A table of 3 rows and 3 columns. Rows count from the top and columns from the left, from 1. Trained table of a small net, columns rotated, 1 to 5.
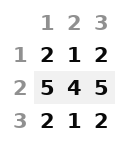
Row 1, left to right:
2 1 2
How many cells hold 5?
2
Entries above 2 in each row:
0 3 0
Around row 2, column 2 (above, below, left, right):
1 1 5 5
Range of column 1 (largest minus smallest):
3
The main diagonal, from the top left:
2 4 2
